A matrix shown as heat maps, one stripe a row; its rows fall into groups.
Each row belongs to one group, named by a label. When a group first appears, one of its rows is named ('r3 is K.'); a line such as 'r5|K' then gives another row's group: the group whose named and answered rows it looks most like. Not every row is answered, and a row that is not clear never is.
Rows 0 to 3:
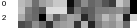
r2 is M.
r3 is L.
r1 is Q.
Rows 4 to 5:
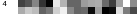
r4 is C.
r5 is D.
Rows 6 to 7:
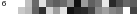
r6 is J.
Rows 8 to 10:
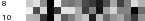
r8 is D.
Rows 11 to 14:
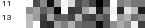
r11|Q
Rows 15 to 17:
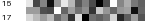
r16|M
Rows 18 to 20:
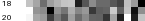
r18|Q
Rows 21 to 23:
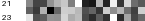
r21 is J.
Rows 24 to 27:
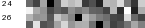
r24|L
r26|Q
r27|D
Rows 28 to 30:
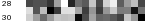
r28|C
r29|L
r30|Q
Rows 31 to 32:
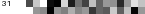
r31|C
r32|M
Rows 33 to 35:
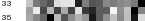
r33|Q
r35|M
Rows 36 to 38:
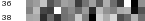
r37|M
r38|J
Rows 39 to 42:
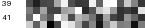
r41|D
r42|L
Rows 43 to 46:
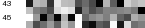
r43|D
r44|Q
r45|J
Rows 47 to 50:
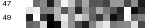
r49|D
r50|C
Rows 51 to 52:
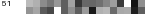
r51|M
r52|M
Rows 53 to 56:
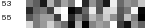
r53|J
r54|C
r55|C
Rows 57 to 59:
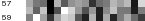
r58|L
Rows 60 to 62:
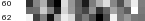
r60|C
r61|C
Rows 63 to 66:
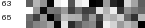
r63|D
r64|J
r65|L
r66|C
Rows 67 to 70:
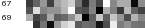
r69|J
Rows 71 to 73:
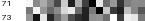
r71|J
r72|D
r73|C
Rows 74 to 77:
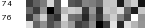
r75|L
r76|C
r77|Q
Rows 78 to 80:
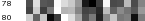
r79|D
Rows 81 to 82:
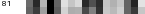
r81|L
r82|L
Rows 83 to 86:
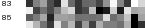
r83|C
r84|Q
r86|M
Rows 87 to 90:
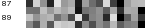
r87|D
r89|J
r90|Q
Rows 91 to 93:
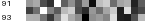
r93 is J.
